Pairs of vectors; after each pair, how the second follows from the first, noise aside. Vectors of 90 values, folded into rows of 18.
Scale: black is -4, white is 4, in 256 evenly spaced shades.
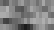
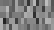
shuffled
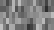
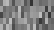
shuffled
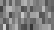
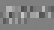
partly zeroed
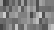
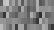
negated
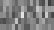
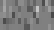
partly zeroed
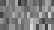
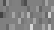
partly zeroed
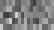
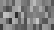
negated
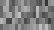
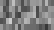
negated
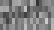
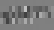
partly zeroed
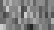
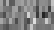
shuffled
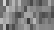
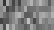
negated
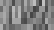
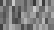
negated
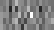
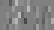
partly zeroed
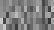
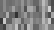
negated
